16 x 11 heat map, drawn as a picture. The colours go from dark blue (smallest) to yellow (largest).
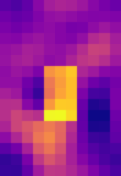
No overall slope runs across the table. The values are skewed, with a long tail toward high values. The ninth with the highest average is the centre. An odd patch, higher than its surroundings, sits in the centre.
